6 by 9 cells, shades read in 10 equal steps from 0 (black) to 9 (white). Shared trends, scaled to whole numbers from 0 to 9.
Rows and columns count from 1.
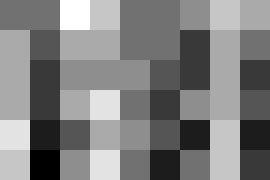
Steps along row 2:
down up same down same down up down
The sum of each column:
37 12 34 40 26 17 19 39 18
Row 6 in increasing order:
0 1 2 4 4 5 7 7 8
